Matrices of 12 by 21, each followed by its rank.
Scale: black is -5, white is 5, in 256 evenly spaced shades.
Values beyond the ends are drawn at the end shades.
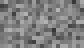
full rank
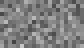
full rank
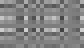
one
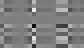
one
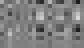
two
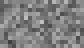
full rank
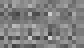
two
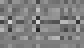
two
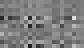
two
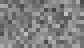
full rank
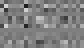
two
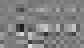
two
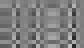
one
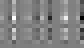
one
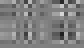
one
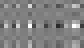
one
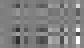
one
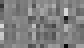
two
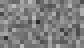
full rank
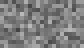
full rank
